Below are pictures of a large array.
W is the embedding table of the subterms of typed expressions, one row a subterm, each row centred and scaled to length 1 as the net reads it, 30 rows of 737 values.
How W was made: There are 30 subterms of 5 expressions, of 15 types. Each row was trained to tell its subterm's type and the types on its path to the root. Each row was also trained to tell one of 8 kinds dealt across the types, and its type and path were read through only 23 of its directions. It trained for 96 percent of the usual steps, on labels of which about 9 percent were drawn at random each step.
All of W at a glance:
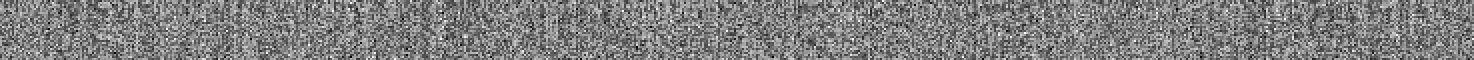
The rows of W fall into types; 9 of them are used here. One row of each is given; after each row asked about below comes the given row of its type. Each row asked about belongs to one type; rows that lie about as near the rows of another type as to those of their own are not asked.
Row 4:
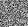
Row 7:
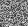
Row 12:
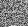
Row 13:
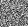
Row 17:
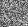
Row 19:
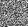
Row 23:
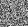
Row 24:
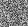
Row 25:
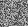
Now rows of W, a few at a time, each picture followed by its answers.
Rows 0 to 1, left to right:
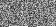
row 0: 25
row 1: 25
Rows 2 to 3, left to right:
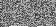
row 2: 12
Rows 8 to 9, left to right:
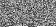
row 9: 7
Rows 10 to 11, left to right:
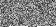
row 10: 13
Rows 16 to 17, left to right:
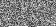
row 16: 23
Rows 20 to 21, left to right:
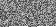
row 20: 4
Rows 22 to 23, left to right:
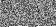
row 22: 19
